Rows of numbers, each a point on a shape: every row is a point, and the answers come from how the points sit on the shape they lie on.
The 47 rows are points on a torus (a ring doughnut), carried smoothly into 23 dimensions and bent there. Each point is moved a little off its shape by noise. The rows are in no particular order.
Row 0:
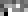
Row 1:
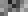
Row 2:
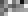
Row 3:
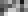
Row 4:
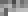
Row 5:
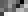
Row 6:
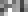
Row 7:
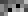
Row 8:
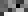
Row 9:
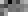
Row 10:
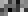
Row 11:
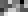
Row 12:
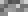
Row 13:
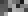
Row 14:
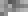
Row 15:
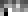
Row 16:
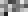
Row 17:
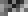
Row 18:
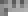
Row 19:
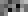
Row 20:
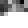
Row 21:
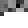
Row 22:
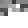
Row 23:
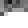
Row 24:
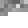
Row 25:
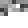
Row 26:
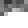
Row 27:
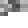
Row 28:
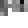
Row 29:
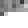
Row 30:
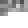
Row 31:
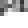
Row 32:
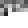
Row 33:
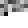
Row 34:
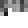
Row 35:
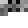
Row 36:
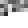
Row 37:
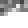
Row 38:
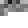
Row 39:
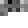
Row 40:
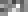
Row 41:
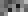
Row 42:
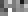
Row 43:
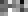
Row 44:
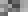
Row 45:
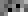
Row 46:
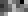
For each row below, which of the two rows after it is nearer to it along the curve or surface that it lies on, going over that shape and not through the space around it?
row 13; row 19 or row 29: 19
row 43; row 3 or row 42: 42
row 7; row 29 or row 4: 29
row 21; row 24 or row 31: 31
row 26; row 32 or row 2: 2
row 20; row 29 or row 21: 21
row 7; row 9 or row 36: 9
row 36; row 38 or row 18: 18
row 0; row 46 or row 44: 44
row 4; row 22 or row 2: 2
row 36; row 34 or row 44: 44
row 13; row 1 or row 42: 1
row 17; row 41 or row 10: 10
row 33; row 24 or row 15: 15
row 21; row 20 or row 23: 20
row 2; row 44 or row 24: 24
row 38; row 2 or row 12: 12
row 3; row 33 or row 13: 13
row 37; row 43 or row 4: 4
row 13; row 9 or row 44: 9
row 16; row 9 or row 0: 0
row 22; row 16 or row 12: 12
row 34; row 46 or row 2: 2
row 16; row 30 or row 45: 30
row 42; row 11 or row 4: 4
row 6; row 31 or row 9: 31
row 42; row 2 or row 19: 2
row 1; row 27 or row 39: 27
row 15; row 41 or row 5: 5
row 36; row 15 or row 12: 15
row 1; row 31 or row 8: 8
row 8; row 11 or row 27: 11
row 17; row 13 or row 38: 38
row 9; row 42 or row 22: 22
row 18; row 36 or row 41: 36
